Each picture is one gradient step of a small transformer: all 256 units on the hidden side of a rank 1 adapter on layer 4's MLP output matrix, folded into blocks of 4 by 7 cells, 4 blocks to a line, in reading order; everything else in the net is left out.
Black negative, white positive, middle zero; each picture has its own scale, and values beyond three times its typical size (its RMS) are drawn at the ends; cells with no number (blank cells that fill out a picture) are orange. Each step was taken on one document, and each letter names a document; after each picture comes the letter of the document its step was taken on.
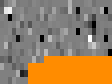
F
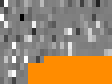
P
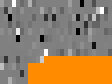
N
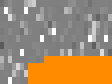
F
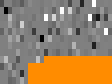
N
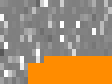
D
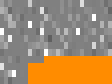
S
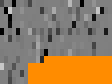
N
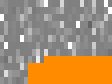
D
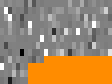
F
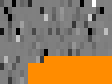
N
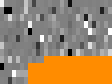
F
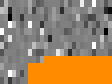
S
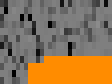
P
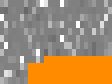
D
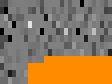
S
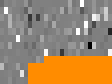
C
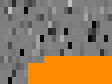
F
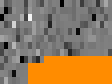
P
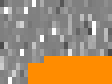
F
